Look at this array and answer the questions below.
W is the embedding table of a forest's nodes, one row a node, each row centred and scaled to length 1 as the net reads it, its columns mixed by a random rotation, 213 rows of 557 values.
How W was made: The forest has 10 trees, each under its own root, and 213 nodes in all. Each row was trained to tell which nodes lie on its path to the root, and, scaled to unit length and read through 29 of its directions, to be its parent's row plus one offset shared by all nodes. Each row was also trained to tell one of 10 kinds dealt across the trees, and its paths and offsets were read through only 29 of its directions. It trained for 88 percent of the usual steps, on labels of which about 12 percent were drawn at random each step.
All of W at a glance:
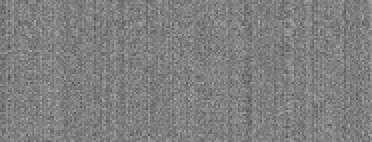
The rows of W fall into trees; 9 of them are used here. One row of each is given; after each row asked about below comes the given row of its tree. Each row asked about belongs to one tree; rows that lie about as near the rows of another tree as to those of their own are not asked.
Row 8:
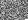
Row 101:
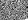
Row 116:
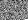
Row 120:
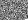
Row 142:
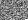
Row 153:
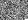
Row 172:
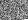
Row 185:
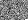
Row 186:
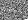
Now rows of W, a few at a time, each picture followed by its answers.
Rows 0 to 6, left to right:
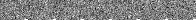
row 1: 153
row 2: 153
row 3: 142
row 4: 116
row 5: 101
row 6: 101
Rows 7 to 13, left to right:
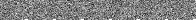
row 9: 116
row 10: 153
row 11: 153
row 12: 153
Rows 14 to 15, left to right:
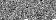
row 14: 120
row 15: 116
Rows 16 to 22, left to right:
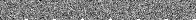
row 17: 116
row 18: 101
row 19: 153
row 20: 142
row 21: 172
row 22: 172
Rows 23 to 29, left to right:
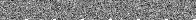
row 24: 116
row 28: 153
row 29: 116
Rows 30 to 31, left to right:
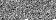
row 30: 120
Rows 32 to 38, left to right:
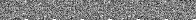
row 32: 120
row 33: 142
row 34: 8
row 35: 116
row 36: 142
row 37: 185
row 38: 116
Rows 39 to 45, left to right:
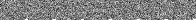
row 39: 8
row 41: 8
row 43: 172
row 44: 172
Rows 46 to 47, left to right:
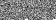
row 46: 153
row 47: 116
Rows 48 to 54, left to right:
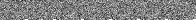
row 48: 116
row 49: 116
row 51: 142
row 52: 120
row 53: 120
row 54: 8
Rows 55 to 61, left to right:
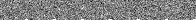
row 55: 186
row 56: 142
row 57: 186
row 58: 172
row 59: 116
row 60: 8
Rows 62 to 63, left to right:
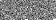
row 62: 186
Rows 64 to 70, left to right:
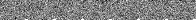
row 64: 8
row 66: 153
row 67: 116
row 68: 8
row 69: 116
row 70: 116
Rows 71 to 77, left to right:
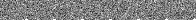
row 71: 153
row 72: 142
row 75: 120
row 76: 8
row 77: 101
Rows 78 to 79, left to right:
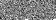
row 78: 186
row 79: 8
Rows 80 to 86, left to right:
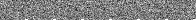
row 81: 142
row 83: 101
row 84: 185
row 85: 101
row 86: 142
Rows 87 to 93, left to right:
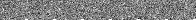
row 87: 153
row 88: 153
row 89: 172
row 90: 186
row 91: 142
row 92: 185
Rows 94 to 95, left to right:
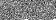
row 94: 172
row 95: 153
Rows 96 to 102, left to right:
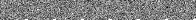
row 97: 142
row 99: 153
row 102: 153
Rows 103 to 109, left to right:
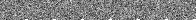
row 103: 8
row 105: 8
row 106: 153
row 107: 153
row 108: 153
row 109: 8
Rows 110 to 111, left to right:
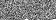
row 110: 185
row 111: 172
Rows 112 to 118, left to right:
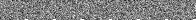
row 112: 116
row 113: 120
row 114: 116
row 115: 142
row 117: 8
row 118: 186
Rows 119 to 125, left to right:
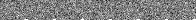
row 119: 116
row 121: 153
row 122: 116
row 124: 8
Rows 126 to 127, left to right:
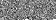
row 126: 185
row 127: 185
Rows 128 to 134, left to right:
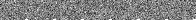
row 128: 8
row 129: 8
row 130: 142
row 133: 8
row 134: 116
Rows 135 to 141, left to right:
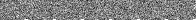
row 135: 116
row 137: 116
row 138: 153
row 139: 172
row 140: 120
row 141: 142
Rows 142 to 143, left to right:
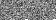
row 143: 8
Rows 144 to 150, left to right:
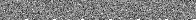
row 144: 120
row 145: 101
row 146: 153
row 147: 185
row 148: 8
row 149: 142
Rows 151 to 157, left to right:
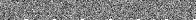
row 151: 116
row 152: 101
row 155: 8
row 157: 116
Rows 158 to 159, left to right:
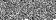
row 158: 153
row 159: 8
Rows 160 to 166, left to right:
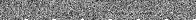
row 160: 153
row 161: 153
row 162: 101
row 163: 116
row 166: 142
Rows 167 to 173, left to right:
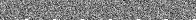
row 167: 101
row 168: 8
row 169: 8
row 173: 153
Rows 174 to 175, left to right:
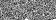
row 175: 8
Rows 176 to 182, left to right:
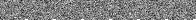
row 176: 120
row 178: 8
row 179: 120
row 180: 172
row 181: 116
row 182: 8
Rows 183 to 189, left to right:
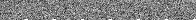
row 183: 153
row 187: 120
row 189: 185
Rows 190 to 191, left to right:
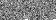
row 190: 116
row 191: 8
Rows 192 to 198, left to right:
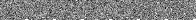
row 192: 185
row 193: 120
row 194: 116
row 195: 153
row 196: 120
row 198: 153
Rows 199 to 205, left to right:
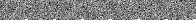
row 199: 120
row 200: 8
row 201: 153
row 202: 101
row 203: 101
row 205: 116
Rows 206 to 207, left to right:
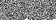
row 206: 8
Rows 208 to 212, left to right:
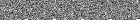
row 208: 186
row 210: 120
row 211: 185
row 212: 186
